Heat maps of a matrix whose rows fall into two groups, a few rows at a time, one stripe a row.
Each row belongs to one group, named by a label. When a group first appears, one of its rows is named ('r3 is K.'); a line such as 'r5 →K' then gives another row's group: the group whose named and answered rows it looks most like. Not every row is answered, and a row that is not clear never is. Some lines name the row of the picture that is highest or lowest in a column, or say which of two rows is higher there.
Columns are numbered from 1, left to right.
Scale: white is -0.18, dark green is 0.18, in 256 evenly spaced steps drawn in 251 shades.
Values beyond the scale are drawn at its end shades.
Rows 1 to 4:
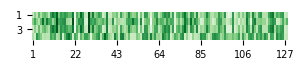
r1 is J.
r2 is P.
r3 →J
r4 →J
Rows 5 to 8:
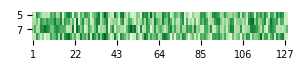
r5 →J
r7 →P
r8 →J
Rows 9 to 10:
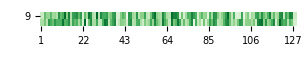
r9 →J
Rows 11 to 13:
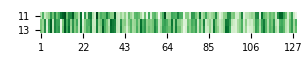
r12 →P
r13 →P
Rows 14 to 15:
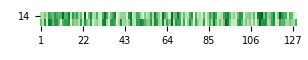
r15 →P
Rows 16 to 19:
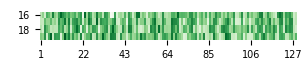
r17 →J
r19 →P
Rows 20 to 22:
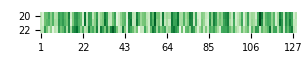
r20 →J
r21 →J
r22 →J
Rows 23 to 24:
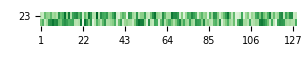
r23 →J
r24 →P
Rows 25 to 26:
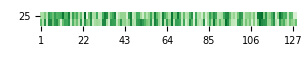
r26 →P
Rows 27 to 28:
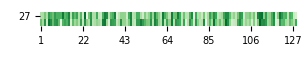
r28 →P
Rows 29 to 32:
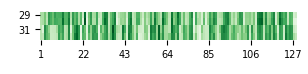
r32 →J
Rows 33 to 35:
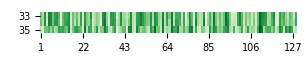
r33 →P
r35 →J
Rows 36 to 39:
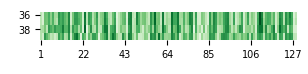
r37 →J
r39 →J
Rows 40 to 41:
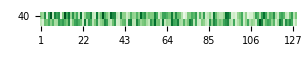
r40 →P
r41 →J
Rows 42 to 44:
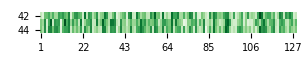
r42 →J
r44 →P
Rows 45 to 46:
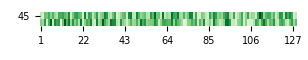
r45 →J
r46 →P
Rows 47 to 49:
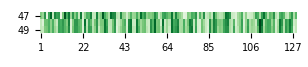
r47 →P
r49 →J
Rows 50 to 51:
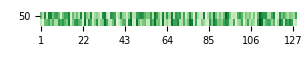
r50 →P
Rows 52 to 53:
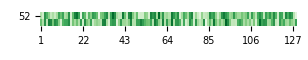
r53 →P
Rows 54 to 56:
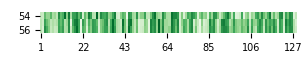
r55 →J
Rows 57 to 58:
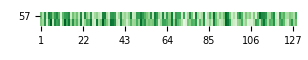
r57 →P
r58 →P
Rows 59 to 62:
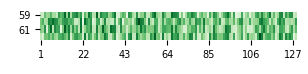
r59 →J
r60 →P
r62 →J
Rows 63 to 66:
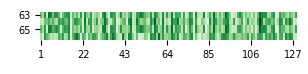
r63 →P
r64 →J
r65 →P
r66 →J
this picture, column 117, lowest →64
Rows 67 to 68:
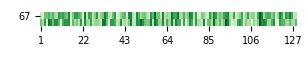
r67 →J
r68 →P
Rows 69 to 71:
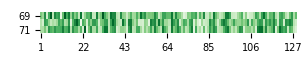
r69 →P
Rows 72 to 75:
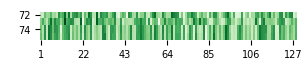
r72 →J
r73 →P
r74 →P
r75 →P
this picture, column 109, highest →72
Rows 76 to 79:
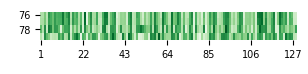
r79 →J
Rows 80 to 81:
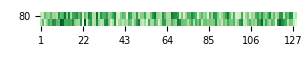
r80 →J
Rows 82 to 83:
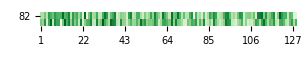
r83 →P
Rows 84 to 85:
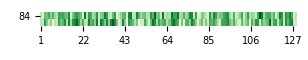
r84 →J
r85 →J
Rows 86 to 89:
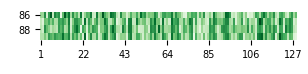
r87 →J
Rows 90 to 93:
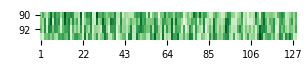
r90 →P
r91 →P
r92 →P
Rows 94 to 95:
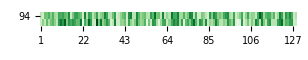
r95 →J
